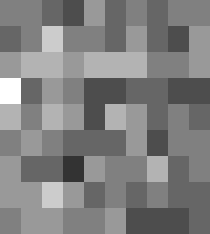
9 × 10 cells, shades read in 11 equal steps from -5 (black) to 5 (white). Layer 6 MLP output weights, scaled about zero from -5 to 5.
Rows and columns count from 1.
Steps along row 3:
up same down up same same down same up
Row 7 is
1 -1 -1 -3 1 0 0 2 -1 0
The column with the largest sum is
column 3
